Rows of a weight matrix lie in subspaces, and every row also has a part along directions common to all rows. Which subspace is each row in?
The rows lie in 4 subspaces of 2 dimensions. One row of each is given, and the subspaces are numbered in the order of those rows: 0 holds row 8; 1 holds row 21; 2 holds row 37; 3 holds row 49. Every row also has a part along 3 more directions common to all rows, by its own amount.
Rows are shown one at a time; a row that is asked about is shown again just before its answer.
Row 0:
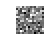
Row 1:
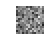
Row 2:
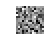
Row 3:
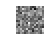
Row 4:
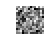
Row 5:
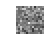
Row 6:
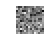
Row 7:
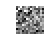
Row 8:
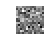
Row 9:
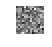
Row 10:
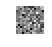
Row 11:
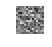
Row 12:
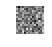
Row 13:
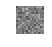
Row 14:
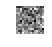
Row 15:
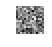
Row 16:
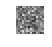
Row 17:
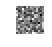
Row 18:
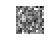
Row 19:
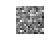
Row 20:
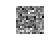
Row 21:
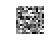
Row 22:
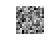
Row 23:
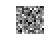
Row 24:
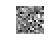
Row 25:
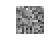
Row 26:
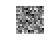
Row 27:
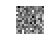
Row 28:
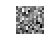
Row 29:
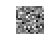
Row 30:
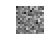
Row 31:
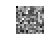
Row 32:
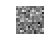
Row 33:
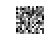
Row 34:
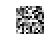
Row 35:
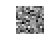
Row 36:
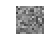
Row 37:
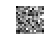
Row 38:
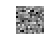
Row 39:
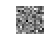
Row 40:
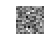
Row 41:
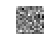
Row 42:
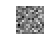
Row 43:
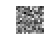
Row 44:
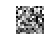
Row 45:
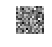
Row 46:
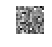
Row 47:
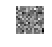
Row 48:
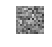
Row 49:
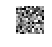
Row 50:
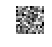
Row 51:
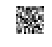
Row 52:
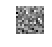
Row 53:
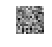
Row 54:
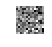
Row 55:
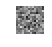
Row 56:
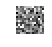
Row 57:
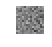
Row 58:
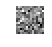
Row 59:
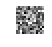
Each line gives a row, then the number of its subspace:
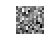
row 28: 0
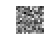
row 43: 2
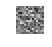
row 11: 1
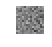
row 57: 2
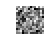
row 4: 0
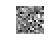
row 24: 1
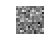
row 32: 0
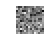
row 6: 0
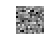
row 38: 0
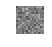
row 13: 1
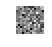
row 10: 1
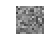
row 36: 0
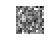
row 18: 0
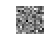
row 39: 3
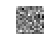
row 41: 1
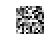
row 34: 3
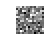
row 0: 0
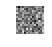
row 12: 3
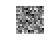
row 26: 1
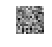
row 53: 3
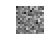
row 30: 2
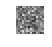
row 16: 1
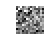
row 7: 0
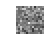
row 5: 3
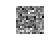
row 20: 1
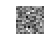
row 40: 1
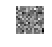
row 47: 3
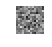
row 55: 1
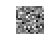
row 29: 1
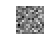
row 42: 2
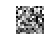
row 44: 0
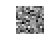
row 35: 1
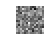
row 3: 3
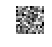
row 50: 2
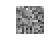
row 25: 3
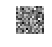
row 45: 3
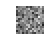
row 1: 2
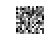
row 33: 3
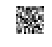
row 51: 3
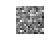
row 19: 0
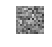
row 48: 1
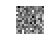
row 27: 3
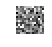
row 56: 1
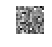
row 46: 0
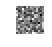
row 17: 2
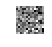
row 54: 3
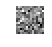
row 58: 0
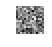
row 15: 1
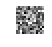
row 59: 2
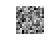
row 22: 0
